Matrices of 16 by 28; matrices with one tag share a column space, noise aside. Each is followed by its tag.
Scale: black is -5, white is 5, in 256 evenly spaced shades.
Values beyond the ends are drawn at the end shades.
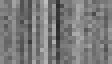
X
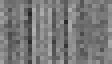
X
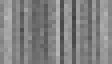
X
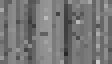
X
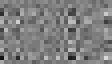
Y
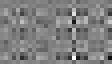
Y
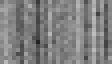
X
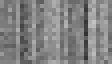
X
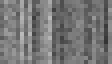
X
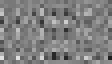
Y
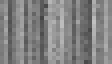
X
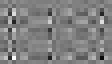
Y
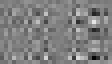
Y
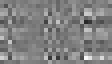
Y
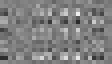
Y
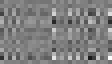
Y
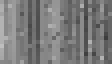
X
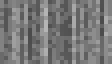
X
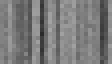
X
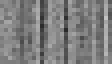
X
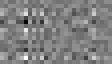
Y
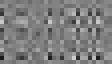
Y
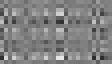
Y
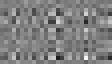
Y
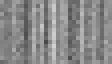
X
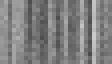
X
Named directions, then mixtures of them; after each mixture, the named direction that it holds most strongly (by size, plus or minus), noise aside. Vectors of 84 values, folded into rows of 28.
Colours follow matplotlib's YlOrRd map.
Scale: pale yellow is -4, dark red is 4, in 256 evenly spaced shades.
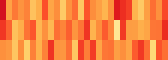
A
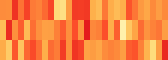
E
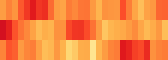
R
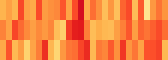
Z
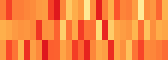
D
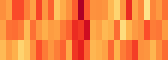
E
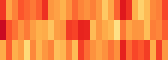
A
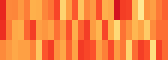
A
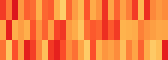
Z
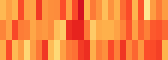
Z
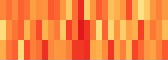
D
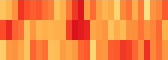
Z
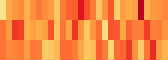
D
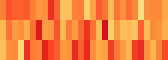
D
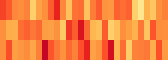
D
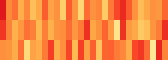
A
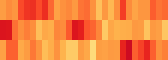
R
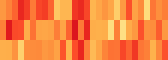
E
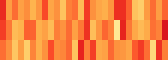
A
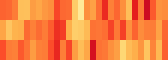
Z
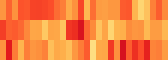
R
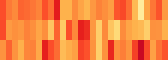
D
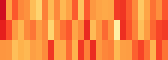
A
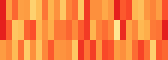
A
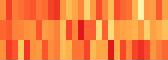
D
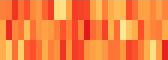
E
